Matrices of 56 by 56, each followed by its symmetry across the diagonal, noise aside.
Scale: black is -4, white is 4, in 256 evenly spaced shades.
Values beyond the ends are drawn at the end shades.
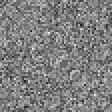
symmetric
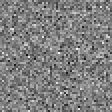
neither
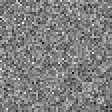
symmetric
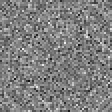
symmetric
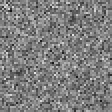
symmetric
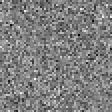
antisymmetric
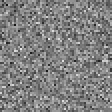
neither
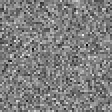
neither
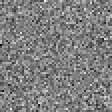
antisymmetric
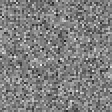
antisymmetric
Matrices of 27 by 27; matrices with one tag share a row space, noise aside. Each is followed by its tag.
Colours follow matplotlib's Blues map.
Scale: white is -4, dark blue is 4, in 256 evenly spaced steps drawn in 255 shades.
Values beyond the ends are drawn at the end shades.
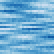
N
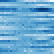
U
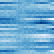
U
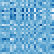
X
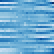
U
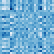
X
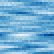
N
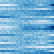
U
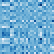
X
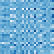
X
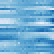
U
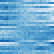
U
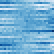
U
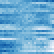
U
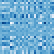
X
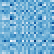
X
